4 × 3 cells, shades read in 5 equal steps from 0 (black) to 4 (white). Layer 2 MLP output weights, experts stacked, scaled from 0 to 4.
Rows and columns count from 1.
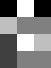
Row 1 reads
0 4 0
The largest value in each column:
3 4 3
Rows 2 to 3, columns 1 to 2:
3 2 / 1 4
